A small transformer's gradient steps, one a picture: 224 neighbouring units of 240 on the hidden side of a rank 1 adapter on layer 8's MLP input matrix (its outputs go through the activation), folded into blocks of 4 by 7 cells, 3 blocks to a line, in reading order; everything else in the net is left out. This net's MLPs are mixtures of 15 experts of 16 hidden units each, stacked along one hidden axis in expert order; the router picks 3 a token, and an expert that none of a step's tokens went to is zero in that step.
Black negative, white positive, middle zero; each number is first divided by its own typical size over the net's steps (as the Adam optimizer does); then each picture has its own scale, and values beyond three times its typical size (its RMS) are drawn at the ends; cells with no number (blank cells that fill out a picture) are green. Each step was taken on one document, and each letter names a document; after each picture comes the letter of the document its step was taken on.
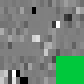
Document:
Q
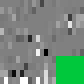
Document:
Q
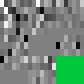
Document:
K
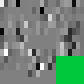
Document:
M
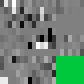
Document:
K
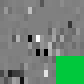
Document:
Q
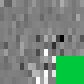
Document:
M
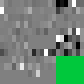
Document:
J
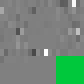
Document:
J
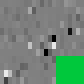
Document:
Q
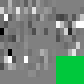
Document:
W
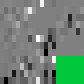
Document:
Q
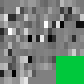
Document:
W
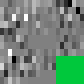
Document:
W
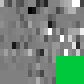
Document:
J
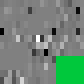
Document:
Q
